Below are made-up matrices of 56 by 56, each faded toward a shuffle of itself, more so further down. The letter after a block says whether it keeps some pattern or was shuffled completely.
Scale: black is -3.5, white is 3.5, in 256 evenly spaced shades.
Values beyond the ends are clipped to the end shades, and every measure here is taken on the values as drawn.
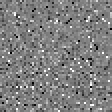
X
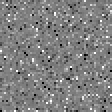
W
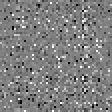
X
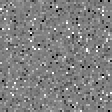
W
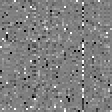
X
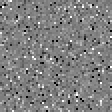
W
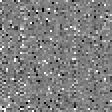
X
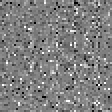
X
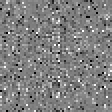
X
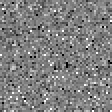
W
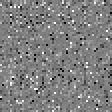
X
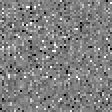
X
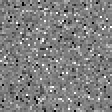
W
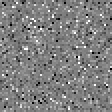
W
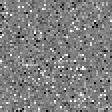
W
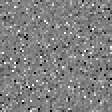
W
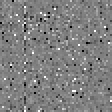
X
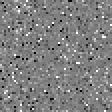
W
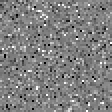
W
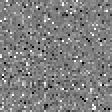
X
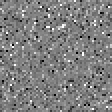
W
